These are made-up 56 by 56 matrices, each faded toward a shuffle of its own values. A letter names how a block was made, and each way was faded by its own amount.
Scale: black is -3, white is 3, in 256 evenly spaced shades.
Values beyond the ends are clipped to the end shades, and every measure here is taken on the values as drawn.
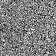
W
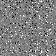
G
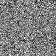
W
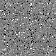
G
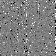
G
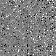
G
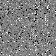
G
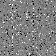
G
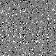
G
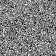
W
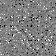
G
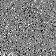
G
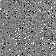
G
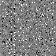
G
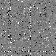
G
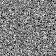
W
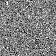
W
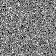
W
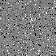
G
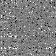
G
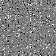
G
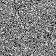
W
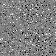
G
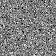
W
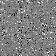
G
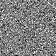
W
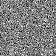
W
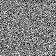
W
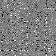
G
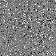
G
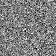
W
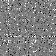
G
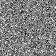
W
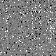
G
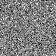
W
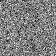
W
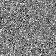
W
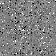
G
